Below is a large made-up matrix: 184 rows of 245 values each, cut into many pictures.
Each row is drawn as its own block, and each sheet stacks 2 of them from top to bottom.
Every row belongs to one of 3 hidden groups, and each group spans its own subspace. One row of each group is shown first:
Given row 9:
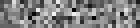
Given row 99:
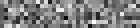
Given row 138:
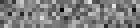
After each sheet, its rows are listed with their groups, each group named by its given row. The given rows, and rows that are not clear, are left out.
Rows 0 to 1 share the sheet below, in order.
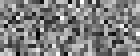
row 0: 138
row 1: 9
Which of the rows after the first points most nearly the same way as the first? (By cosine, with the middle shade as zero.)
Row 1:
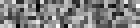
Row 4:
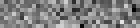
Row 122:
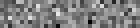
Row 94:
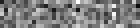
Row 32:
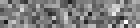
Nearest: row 4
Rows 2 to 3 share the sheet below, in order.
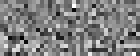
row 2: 9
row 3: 99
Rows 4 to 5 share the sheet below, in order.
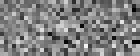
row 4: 138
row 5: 9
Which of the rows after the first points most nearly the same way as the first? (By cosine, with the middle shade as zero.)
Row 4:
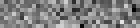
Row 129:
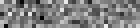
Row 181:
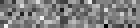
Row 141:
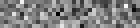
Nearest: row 141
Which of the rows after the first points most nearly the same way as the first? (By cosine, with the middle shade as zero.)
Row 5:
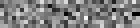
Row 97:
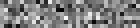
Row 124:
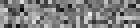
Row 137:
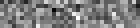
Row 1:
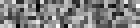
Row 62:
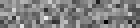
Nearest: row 137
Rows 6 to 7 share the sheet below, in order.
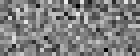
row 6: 9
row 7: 138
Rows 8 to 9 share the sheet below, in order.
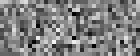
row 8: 9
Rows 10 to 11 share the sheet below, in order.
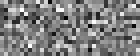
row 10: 99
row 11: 9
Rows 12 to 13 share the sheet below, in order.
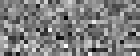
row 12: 99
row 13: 99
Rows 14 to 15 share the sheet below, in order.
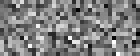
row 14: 138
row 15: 9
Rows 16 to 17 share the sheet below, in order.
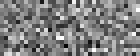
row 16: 138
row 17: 99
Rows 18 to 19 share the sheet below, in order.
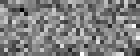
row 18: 99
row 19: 138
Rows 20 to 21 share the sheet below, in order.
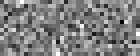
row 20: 138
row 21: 9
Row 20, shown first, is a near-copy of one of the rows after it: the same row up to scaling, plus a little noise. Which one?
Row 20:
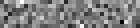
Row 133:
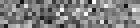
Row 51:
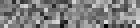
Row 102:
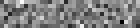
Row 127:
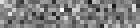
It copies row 102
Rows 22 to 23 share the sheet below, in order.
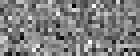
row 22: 9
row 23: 99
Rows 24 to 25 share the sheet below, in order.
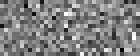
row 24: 9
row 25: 138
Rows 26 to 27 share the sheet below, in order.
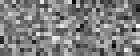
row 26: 138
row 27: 9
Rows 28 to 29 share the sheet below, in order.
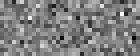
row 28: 9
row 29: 138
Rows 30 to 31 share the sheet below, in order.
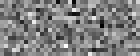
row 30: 9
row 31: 99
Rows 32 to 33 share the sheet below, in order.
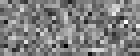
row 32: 99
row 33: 99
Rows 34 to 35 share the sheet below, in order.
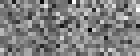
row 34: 138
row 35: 138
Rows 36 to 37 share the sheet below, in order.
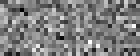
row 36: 99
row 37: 99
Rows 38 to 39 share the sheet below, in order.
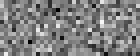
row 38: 9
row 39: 138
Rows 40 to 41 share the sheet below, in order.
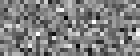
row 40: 99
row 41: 9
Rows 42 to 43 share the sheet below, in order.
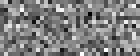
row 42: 99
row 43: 138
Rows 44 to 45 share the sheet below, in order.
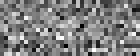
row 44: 138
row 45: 99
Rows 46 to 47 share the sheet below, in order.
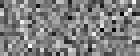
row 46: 9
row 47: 9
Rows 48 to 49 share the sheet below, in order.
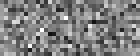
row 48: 99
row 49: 9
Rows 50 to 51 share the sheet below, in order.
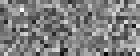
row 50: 99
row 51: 138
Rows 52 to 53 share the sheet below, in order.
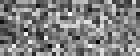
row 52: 9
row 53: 138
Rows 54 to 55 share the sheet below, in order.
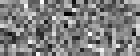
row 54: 9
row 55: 138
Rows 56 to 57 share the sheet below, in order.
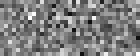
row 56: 9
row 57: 138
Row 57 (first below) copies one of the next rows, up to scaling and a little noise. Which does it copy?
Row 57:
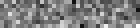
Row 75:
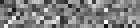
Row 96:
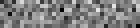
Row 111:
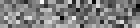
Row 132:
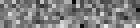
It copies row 132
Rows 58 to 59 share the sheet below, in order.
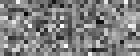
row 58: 99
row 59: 99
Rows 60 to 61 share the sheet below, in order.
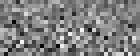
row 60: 99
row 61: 138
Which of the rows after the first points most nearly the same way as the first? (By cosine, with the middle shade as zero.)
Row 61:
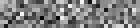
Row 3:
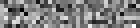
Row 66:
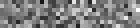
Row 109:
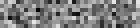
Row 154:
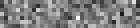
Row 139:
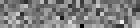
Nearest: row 66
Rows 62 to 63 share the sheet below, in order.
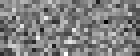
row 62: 138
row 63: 9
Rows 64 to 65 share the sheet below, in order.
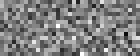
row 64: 9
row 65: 138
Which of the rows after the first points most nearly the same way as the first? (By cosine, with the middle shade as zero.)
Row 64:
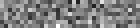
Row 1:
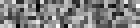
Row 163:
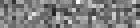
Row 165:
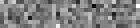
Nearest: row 165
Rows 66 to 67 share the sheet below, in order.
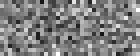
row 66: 138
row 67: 9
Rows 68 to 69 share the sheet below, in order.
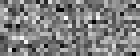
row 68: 99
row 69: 99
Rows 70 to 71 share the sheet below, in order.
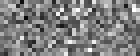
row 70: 138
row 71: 9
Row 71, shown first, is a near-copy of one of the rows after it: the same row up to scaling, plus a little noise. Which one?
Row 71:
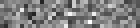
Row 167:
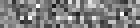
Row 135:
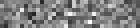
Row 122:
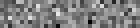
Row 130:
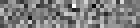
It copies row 135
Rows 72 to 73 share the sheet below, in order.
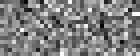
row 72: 9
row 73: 138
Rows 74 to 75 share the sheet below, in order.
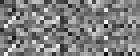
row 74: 138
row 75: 138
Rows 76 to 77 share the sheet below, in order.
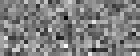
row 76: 99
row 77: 99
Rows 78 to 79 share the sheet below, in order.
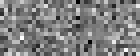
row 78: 9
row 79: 99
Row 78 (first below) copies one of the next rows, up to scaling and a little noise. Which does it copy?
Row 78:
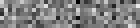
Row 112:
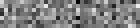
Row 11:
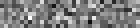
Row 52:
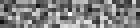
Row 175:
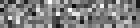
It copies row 112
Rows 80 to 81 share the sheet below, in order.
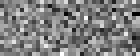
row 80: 9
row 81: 138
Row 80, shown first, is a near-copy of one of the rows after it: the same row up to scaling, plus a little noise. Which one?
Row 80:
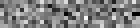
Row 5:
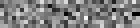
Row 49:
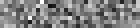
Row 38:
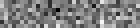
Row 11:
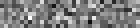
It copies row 5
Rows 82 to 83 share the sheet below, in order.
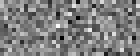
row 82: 9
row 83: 138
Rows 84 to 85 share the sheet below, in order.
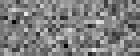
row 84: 99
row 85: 99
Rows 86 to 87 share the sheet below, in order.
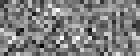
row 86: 9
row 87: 138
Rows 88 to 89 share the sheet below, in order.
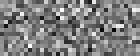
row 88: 138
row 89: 9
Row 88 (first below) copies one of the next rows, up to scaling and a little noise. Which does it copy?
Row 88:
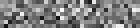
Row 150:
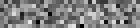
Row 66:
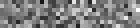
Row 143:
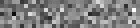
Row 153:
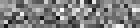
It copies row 153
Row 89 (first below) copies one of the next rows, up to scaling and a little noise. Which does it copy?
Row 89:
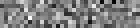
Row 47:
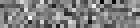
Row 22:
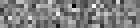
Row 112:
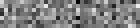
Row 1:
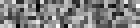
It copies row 47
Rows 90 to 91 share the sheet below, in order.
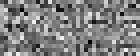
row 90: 99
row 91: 99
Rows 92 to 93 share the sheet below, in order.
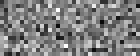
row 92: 9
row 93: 99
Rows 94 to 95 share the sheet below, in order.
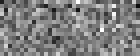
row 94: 9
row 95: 9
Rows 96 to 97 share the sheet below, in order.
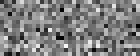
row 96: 138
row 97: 99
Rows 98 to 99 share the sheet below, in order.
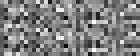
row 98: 99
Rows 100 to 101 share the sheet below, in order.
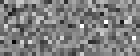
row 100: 138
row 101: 138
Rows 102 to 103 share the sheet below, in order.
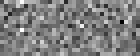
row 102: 138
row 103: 138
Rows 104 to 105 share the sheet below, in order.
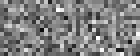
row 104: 99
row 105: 138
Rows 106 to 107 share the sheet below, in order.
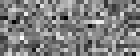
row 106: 99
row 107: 99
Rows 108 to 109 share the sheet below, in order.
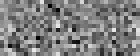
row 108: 9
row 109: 9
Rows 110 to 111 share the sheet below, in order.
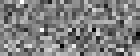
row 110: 138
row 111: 138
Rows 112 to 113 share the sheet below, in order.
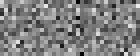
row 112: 9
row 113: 138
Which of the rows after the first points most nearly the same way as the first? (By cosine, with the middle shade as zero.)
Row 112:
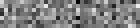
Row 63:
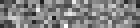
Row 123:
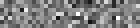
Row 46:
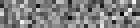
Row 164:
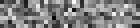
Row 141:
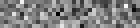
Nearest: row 123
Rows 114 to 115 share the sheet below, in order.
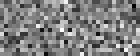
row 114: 138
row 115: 138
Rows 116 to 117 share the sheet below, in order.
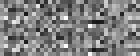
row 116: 99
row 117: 99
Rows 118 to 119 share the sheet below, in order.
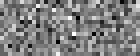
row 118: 9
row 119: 9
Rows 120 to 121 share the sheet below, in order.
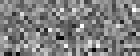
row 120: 138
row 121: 99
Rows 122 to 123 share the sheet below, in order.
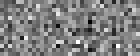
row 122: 9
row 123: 9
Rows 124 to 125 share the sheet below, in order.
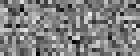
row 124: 99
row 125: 9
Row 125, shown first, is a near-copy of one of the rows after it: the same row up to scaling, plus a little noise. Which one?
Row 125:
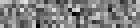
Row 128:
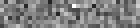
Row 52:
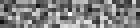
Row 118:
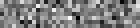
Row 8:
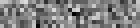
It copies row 8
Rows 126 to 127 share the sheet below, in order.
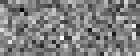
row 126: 99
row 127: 138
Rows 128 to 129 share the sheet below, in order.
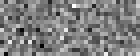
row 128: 9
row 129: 138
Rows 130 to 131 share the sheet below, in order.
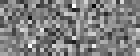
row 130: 9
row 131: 9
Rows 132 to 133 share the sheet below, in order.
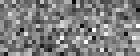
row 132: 138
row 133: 138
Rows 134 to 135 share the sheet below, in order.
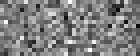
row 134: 99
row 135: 9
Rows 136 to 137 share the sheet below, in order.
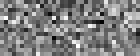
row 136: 99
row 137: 9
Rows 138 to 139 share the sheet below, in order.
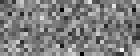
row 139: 138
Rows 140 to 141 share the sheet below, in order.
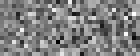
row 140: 9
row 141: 138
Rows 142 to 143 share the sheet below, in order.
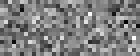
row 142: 99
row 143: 138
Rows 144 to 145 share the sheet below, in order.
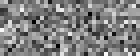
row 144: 99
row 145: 138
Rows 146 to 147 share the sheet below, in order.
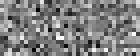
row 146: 9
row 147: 99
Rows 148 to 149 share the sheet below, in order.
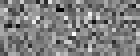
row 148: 99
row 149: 9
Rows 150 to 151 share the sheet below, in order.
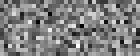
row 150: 138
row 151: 9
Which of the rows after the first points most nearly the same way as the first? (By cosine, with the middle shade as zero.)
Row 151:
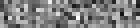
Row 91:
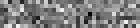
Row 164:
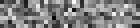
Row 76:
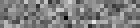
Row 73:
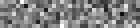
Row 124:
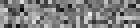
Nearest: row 124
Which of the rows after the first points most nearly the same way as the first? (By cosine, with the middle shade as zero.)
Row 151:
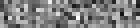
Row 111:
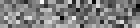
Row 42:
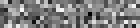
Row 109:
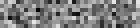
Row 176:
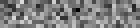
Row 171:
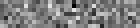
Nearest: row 171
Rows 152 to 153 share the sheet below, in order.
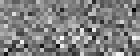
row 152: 138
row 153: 138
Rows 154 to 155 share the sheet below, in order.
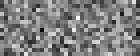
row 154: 9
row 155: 9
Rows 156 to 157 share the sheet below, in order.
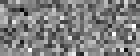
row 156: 99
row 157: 138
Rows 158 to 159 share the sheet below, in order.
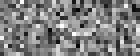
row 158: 138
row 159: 9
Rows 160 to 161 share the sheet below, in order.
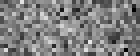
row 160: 138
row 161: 99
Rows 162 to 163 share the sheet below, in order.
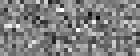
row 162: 99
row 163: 9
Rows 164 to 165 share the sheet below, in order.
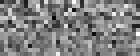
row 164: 9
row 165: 9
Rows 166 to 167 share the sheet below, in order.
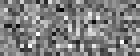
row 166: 99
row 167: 9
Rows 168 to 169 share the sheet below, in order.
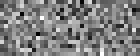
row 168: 138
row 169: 9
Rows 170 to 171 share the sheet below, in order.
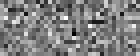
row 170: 99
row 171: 9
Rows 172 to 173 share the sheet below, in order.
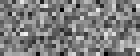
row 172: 138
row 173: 138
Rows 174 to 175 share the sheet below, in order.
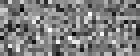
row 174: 99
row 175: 9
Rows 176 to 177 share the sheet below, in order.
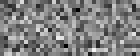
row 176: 138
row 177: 99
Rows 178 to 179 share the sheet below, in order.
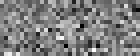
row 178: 138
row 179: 99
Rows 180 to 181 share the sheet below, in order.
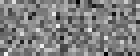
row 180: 9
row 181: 138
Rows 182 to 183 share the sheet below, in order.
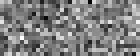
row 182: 138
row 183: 99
